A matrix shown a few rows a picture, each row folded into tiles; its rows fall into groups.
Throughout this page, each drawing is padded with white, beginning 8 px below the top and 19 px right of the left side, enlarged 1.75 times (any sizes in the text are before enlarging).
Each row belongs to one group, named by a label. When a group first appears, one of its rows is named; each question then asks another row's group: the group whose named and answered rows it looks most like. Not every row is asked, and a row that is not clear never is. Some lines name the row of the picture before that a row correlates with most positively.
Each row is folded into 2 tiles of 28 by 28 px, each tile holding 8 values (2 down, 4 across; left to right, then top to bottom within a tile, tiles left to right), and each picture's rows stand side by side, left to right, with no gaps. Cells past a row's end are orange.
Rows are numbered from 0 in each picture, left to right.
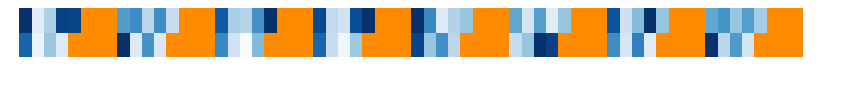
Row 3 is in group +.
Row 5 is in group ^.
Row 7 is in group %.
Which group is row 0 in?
+
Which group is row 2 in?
+
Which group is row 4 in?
%
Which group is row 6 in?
+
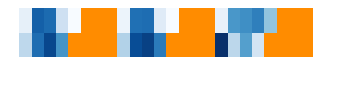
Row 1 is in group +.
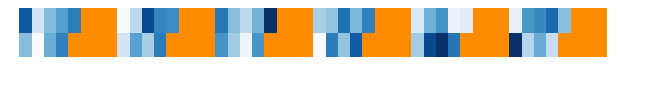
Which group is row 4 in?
^
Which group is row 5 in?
%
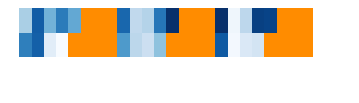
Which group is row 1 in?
+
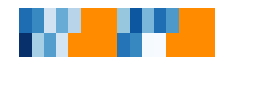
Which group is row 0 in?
%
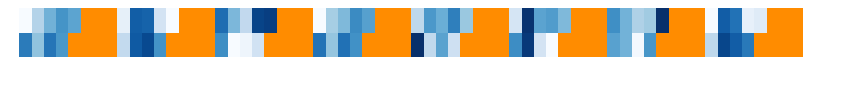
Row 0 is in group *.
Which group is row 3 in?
*
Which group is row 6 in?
+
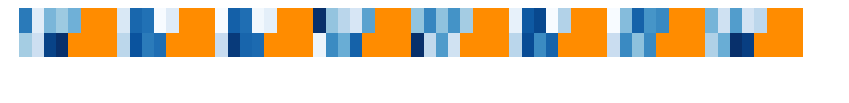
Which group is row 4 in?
%
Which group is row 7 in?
^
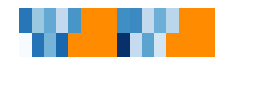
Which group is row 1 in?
%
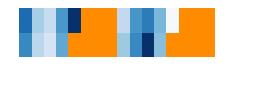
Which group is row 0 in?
+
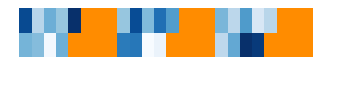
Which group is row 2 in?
^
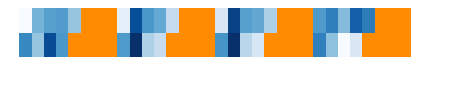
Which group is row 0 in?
*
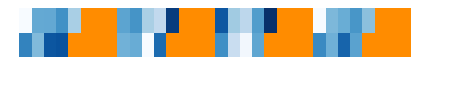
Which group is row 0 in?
*
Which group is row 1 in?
+
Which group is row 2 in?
+
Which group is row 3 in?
*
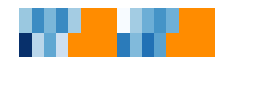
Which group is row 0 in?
%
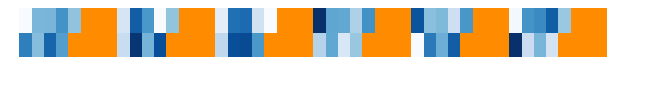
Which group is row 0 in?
*
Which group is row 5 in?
%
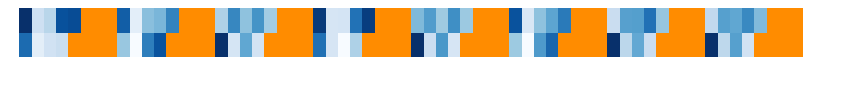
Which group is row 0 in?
+
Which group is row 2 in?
%
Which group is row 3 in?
+
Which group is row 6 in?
%
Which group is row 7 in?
%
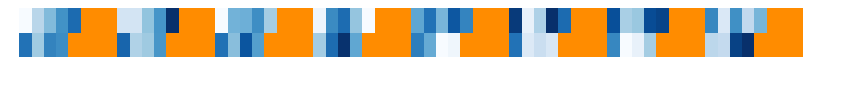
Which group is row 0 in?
*
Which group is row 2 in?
*
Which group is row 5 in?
+
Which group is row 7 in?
^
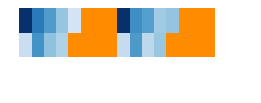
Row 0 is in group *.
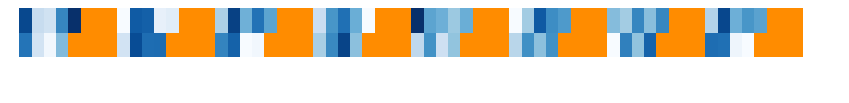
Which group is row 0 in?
+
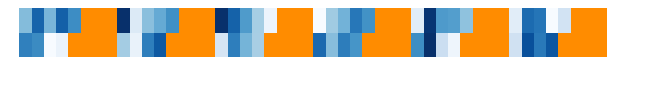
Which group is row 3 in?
*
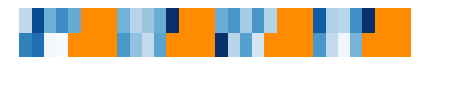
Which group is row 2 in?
%
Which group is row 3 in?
+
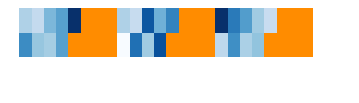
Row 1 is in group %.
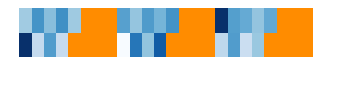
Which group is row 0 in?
%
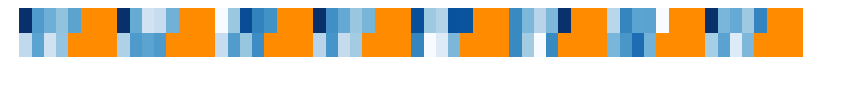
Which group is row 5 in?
+
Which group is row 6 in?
*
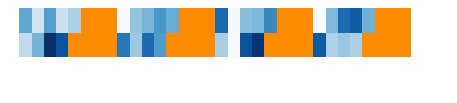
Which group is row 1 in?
*
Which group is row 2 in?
^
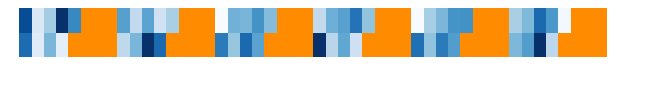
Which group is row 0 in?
+
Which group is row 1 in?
^
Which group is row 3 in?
%
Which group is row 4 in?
*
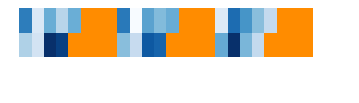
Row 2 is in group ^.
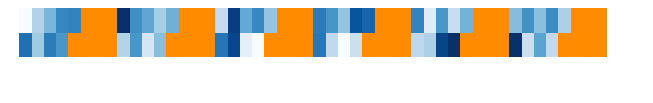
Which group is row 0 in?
*
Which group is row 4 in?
^
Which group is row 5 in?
%
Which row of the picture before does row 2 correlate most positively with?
2
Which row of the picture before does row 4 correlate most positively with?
0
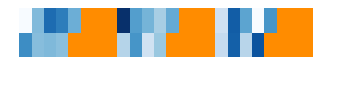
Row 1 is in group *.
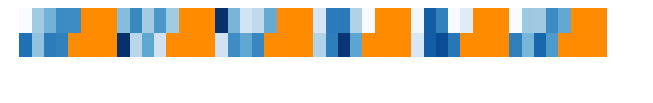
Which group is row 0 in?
*
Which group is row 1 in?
%
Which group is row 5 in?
*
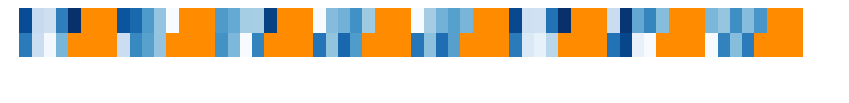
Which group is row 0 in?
+
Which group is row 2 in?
+
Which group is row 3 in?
*
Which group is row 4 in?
*
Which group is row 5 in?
+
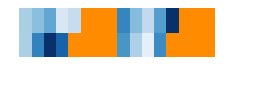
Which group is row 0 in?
^
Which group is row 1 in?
+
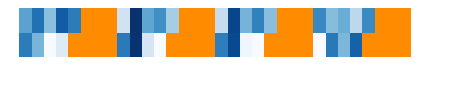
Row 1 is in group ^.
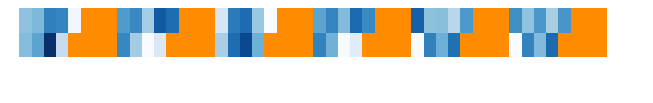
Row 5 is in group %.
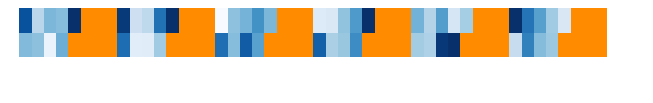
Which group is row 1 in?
+
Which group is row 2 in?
*
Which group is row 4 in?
^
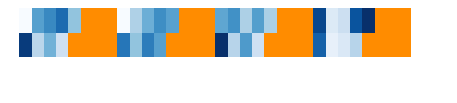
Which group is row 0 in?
%
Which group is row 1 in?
*
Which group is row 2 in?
%
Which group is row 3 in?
+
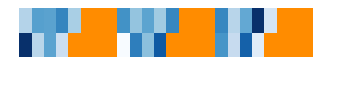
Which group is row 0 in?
%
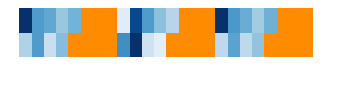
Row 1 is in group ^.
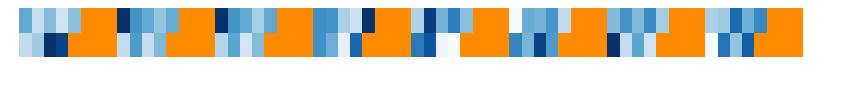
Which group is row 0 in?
^
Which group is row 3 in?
+
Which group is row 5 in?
*
